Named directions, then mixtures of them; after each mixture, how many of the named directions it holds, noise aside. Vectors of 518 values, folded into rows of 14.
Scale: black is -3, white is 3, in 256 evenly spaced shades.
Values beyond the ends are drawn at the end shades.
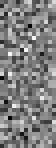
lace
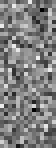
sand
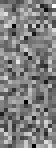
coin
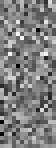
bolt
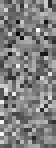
one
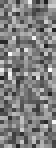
three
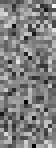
one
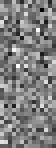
two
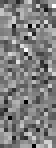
two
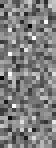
two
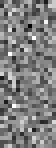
two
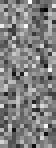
two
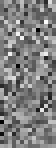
one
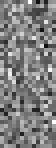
three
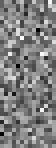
one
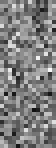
two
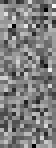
two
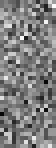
two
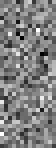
two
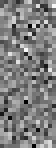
two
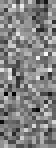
two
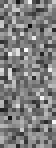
two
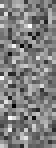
two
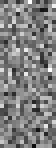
three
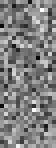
one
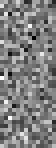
one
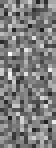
three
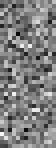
three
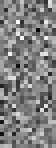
one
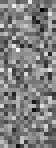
one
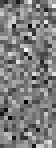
two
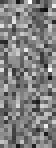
three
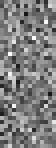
two
